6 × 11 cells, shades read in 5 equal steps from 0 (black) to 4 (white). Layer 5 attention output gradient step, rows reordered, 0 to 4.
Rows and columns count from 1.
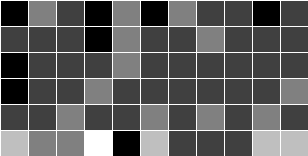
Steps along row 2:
same same down up down same up down same same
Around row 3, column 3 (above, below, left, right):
1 1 1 1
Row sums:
10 12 11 12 15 23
